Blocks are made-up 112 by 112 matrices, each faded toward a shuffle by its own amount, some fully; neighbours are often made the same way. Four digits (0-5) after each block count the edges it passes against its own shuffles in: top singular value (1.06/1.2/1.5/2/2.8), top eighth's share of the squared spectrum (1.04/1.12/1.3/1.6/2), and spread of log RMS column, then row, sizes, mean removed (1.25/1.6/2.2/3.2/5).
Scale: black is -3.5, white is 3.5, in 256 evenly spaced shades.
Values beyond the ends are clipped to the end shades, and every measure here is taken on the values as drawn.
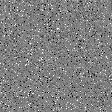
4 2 1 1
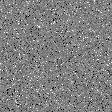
0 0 0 0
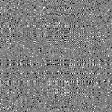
5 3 2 3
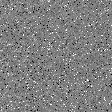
0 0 0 0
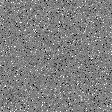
0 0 0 0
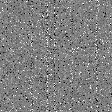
2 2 2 0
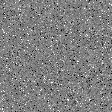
1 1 1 0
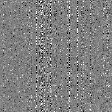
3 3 4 1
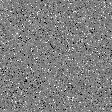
0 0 0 0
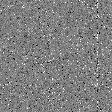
2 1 1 0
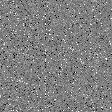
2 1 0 0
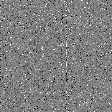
2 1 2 0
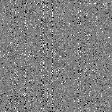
2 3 3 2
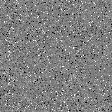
1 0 1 0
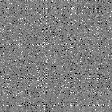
4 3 2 2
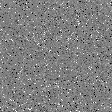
2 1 0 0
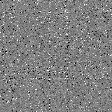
3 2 1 1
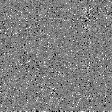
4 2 1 2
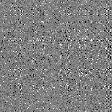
4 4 3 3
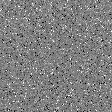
2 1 0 0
